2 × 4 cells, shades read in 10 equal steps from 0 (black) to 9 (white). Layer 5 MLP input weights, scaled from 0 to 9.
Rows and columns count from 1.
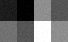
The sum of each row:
9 21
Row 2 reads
4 3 9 5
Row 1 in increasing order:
0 1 3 5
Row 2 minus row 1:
3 3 4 2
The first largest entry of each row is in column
3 3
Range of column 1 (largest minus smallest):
3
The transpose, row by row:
1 4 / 0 3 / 5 9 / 3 5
